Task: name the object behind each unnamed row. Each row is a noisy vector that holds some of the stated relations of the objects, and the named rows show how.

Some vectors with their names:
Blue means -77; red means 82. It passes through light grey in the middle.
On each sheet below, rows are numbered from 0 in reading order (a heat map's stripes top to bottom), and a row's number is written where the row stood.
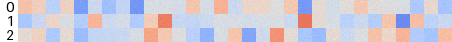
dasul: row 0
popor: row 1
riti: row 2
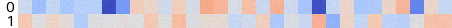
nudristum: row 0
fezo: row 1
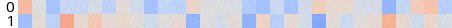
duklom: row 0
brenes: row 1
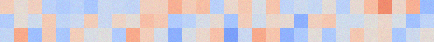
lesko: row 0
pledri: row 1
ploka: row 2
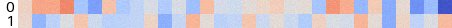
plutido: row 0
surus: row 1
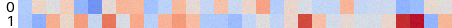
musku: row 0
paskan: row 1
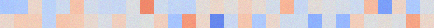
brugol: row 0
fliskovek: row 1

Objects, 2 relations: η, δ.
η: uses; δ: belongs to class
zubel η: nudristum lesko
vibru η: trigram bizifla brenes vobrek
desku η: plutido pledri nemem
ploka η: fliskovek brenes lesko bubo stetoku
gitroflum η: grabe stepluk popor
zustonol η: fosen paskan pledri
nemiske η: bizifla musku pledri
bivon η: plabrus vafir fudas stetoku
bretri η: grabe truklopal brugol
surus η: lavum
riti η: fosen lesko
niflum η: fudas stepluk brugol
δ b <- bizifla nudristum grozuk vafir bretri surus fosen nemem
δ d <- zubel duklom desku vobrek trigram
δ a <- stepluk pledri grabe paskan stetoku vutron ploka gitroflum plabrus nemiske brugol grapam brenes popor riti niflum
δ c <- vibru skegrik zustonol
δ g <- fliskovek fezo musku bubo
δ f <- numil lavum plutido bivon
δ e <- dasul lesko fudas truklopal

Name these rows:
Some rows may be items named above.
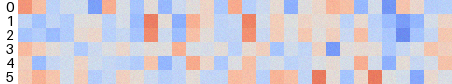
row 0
desku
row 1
bretri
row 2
bretri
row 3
fezo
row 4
surus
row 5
bivon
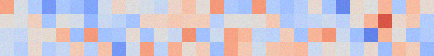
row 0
zubel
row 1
lesko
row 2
nemem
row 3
truklopal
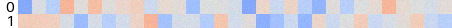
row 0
brenes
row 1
skegrik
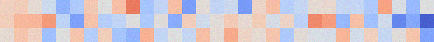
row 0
zustonol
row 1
plutido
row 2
fudas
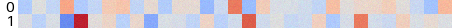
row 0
nemiske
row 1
vafir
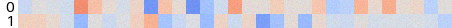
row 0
plabrus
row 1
skegrik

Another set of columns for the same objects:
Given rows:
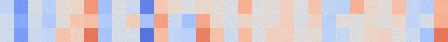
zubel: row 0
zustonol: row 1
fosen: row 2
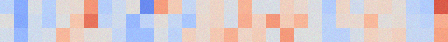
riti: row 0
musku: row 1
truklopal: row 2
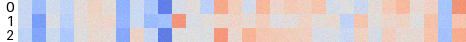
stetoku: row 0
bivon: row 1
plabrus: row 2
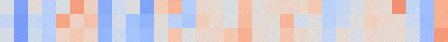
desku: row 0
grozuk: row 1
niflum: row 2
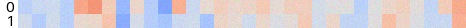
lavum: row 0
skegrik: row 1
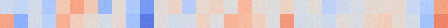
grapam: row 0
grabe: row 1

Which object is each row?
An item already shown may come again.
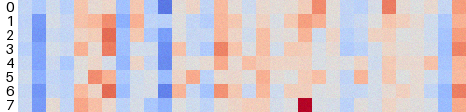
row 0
brenes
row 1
bizifla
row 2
nudristum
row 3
fosen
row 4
plabrus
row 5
nemiske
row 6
fosen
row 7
bretri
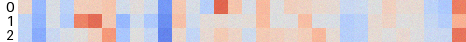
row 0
paskan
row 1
surus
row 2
lesko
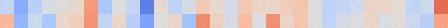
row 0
lesko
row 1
pledri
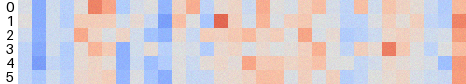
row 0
nemiske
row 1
paskan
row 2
truklopal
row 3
vibru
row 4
fudas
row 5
dasul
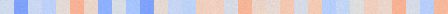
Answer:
duklom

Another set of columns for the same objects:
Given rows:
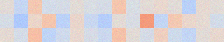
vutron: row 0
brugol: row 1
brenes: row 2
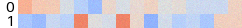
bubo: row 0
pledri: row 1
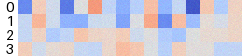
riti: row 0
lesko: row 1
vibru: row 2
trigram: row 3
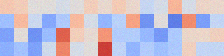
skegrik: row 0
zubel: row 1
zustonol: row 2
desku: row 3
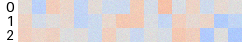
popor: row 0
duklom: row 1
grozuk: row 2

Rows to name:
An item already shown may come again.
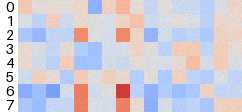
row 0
musku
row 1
paskan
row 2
pledri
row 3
dasul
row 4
truklopal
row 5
fosen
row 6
desku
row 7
pledri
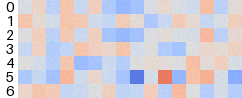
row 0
bivon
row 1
plutido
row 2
bivon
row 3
vibru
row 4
fudas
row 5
bretri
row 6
nudristum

